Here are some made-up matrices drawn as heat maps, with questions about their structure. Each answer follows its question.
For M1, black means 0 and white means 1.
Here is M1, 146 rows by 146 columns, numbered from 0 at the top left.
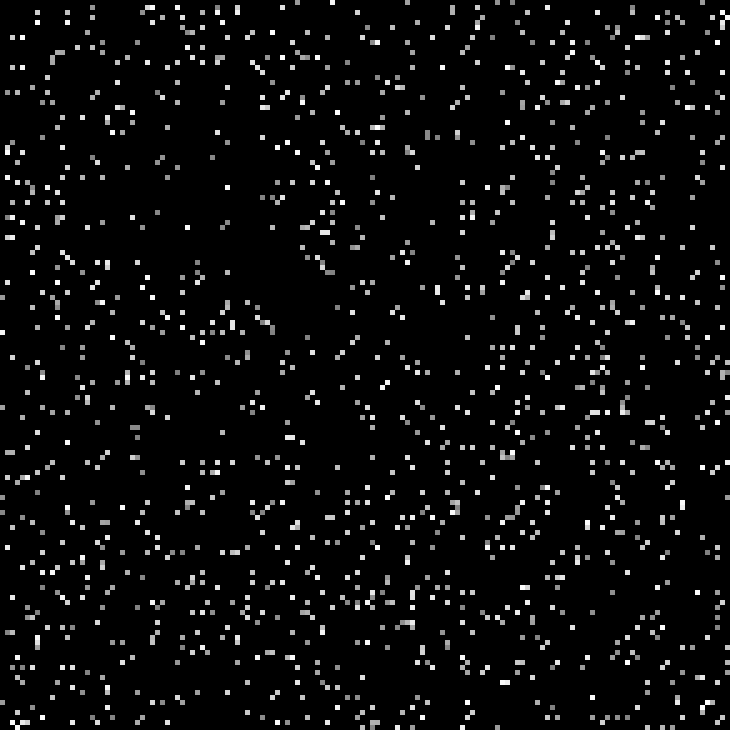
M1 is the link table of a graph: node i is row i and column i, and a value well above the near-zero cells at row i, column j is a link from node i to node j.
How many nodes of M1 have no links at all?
0
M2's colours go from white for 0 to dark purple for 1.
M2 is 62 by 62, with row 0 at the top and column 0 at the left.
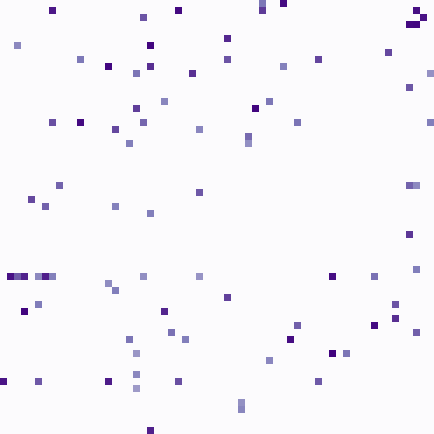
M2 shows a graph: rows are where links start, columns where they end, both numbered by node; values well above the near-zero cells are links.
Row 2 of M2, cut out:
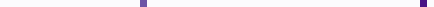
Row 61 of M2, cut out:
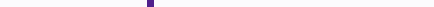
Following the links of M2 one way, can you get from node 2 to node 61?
no
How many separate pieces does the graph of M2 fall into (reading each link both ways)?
5
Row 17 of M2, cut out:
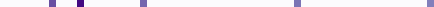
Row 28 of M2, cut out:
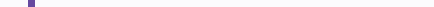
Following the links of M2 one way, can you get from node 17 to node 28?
yes
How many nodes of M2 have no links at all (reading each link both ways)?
4
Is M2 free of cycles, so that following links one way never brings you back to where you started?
yes
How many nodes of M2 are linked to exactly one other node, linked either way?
10
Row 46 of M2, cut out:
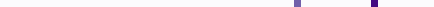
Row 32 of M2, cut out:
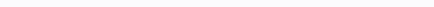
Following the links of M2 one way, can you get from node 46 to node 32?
yes
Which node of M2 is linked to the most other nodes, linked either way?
node 39
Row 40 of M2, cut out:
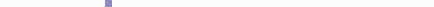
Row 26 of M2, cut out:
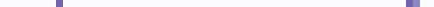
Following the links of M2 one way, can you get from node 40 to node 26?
no
